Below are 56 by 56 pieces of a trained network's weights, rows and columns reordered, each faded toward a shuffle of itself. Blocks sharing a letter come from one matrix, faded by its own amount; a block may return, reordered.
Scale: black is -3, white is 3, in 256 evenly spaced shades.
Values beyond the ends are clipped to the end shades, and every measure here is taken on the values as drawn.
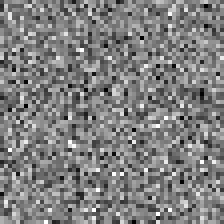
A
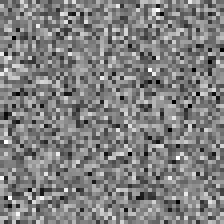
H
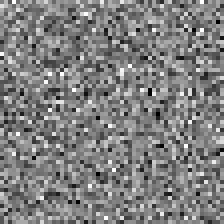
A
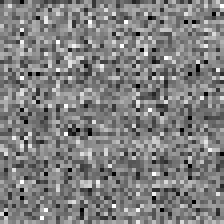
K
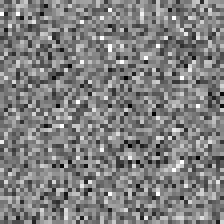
A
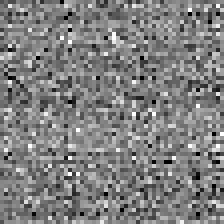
K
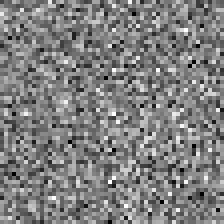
A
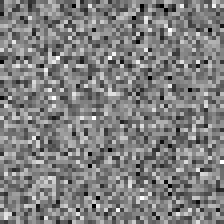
A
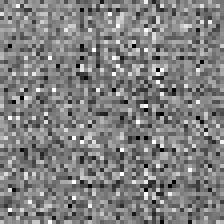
K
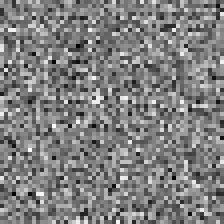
H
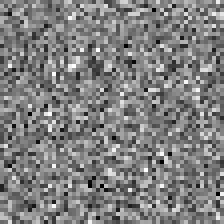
H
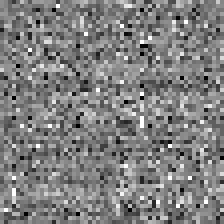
K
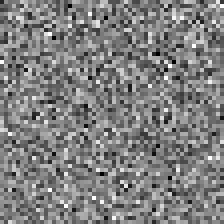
H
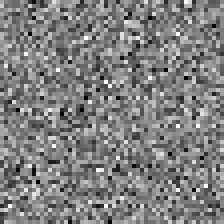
H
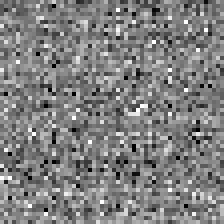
K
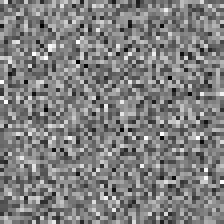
H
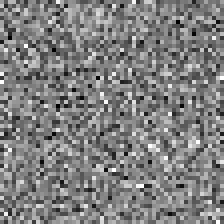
A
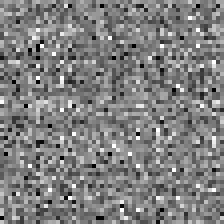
K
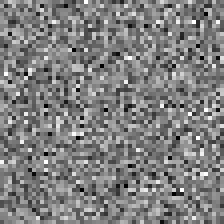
A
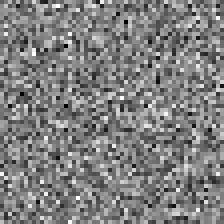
A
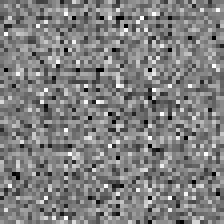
K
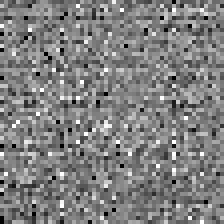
K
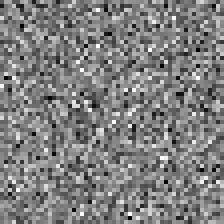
A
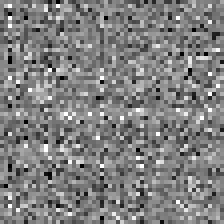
K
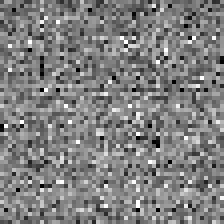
K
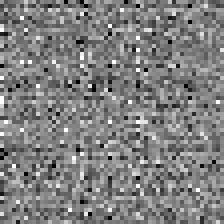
K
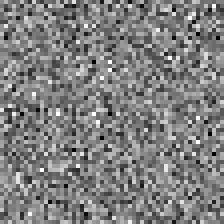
H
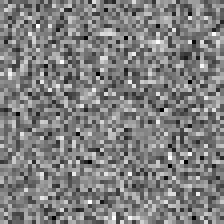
H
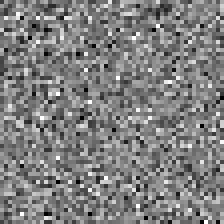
A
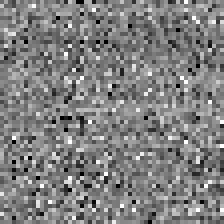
K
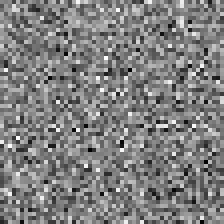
H
